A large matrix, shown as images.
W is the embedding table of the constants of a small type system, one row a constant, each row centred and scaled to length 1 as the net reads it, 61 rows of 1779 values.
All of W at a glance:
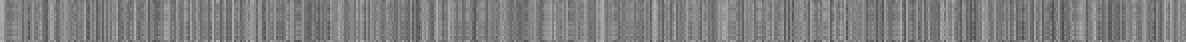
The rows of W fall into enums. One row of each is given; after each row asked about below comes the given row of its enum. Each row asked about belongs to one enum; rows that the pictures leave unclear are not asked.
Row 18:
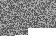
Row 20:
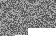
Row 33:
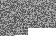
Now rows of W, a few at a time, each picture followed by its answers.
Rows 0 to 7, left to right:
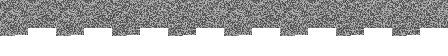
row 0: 20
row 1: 20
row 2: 33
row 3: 18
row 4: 20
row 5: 20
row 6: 18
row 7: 18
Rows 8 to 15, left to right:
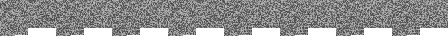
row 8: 20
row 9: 18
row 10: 18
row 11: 20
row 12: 33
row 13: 33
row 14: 18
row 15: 33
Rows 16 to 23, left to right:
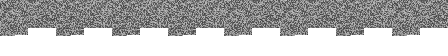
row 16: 20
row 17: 18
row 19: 18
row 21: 20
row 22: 18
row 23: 20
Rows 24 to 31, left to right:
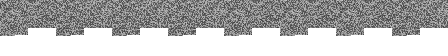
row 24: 20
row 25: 18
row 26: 18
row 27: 18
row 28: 20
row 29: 20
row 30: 20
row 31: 18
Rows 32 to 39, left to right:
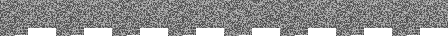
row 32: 33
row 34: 18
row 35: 33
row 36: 20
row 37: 18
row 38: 33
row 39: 33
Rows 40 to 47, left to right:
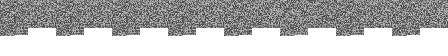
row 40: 33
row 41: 33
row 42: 33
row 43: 33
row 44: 18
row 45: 20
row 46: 33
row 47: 18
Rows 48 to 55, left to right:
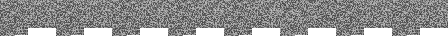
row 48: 33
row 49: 33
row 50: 18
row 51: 18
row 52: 18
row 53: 20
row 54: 33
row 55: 33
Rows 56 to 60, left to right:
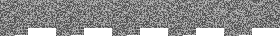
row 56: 33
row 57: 33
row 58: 33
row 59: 18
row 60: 20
